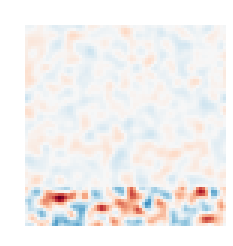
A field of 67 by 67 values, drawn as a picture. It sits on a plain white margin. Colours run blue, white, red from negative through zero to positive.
The texture is blotchy. The top part is calmer, up to a seam about 80% of the way down. No regular stripes run through it. There are no lone odd cells. No overall slope runs across the table. Neither half mirrors the other. The values are skewed, with a long tail toward high values.
